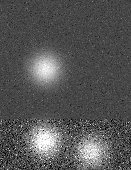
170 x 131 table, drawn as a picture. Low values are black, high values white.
The top part is calmer, up to a seam about 70% of the way down. Neither half mirrors the other. Three bumps rise from the field. The values are skewed, with a long tail toward high values. The bottom middle is the ninth with the highest average.
